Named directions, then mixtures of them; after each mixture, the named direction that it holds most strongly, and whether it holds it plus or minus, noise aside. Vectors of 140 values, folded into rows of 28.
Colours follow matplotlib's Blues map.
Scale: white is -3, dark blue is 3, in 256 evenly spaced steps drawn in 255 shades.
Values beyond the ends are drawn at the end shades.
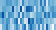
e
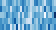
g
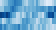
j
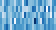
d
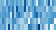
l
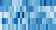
j, minus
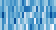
d, minus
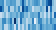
d, minus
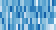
l, plus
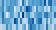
e, plus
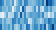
e, minus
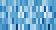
g, plus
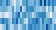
j, minus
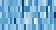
d, minus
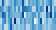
d, minus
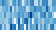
g, minus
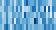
d, plus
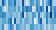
d, minus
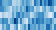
j, minus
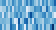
e, minus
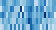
g, minus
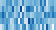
e, plus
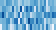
e, plus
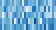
d, plus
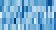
d, minus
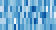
d, plus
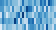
e, plus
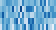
e, plus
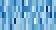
d, minus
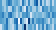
e, plus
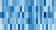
g, minus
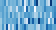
l, minus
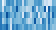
d, plus
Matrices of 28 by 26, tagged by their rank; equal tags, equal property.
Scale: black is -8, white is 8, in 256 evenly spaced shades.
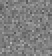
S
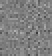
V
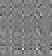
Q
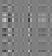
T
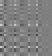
T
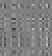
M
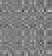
Q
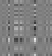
T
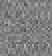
V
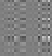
T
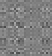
M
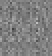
Q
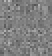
V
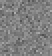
S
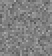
S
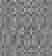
Q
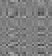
M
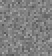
S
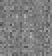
V
